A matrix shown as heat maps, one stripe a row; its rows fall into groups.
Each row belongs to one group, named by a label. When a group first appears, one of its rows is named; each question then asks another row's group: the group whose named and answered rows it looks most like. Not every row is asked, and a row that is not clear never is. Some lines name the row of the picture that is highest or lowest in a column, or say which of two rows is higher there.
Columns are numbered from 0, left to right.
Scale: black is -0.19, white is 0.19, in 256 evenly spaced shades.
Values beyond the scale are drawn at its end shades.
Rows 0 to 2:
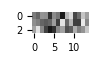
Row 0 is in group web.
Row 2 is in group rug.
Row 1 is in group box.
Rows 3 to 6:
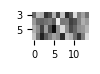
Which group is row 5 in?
rug
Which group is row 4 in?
rug
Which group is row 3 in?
box
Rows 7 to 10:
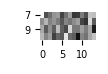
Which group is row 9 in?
box
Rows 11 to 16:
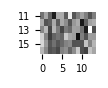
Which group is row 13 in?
web
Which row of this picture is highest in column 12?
13
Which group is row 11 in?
box
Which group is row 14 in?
rug
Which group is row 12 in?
web
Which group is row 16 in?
web
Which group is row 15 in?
rug
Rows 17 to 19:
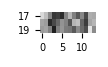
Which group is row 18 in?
web
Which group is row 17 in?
rug
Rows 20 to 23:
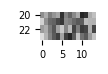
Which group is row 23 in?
web
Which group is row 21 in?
rug
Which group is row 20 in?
web
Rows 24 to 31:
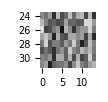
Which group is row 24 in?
box
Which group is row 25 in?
rug
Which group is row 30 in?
box
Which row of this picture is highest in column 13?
31
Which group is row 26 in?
rug
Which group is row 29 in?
box
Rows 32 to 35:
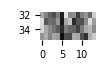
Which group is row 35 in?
web
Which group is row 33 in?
rug
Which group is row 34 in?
rug
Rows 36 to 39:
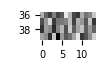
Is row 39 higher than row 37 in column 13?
Yes
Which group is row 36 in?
rug
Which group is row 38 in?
box
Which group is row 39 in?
web
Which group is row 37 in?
box
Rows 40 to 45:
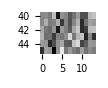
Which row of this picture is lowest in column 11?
43
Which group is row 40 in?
web
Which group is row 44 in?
web
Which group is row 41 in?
web
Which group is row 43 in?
box
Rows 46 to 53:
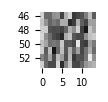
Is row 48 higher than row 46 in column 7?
No
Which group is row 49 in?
rug
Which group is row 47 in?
web
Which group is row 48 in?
web
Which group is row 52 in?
box
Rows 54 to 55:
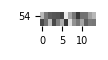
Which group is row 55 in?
box
